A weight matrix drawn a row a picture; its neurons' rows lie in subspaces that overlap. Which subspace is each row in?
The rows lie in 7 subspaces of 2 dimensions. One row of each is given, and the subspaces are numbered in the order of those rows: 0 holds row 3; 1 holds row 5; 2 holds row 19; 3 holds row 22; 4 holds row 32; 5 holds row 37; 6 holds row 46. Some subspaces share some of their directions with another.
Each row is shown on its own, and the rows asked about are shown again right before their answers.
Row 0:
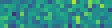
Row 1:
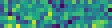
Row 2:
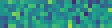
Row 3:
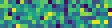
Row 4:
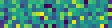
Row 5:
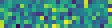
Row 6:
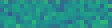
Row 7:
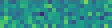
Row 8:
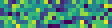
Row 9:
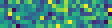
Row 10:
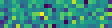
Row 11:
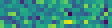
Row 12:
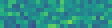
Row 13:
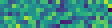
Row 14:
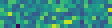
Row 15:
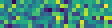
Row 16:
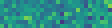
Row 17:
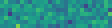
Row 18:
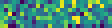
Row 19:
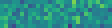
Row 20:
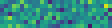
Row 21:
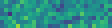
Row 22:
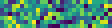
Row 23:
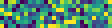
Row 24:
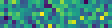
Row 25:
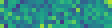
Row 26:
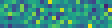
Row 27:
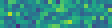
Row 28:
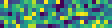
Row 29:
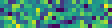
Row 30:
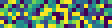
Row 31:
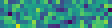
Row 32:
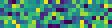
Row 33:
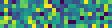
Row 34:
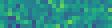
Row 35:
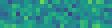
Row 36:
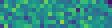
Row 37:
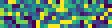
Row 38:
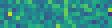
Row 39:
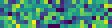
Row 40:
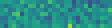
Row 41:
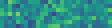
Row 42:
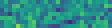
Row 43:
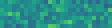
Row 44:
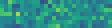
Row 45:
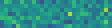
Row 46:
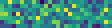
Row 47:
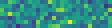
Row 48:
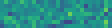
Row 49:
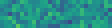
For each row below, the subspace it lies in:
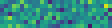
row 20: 3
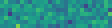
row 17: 0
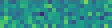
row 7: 1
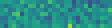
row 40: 2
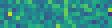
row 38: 0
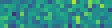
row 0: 2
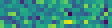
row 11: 6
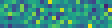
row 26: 3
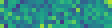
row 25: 5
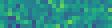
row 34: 4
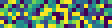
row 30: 4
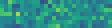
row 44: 6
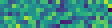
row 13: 5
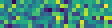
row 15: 4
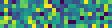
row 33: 1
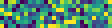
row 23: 5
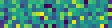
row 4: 1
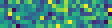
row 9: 0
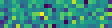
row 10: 1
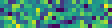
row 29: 3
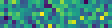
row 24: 1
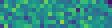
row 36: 5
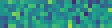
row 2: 2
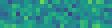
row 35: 6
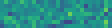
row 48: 6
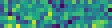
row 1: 4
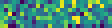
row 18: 2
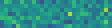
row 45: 6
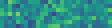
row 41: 6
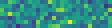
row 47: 3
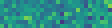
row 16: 5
